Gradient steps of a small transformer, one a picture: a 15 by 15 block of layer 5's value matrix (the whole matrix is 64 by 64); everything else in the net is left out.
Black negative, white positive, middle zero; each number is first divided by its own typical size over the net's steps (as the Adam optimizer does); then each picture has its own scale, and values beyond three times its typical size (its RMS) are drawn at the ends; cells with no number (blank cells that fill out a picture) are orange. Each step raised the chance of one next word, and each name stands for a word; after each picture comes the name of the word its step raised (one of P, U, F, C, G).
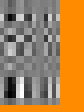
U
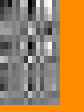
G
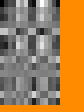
G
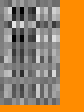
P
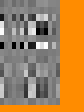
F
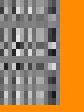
P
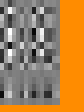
P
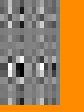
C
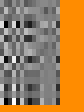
U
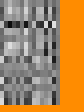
U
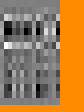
F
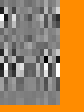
C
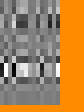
C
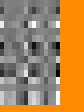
U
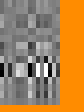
C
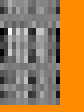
P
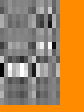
C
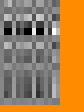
F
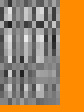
P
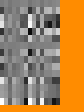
U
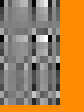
G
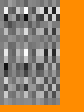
P
